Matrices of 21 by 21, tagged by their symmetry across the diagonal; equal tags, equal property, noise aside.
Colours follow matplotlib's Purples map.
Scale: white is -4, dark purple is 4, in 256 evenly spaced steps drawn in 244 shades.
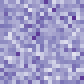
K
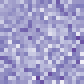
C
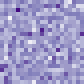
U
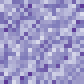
C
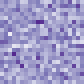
K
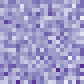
U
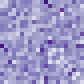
C
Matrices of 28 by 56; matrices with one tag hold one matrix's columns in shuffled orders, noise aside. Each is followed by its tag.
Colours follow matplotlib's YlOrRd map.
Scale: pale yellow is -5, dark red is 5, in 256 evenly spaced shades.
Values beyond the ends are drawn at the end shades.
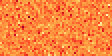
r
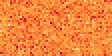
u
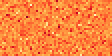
r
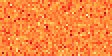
r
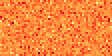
u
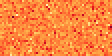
r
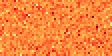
r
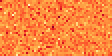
r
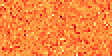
r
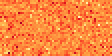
u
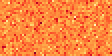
u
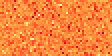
r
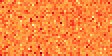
u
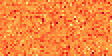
u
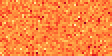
u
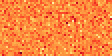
u
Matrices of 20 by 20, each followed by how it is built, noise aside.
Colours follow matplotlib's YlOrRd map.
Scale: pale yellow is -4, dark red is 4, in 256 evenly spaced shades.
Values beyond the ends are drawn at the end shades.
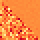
lower triangular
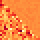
lower triangular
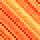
Toeplitz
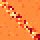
banded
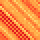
Toeplitz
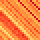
Toeplitz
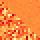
lower triangular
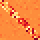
banded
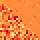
lower triangular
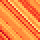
Toeplitz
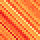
Toeplitz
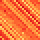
Toeplitz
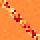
banded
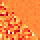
lower triangular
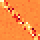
banded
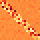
banded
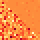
lower triangular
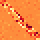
banded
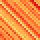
Toeplitz
